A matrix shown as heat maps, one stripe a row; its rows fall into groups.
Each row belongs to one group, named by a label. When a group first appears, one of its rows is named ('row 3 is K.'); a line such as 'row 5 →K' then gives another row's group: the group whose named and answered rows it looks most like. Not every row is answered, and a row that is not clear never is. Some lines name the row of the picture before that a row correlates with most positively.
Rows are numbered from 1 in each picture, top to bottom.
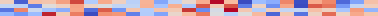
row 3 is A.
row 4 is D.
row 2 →D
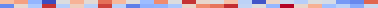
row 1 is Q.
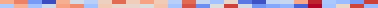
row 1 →Q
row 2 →A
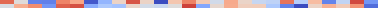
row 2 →A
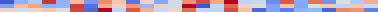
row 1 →D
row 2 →A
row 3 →A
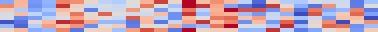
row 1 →Q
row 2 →Q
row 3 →A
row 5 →A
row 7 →D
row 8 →Q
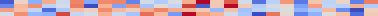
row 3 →Q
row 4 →Q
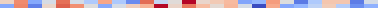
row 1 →Q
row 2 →Q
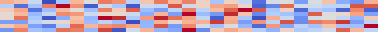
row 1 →Q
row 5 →Q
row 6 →D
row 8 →A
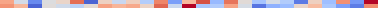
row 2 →Q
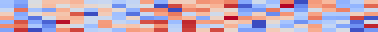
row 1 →D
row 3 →Q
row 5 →A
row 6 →Q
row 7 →Q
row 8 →Q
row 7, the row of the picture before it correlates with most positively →2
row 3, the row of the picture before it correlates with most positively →1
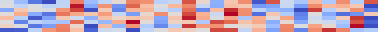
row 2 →A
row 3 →A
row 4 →Q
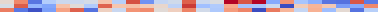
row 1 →A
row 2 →Q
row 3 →Q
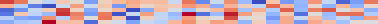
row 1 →Q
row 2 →Q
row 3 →D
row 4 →A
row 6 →D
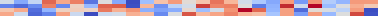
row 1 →D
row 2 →D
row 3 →A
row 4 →A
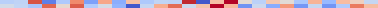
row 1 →A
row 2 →D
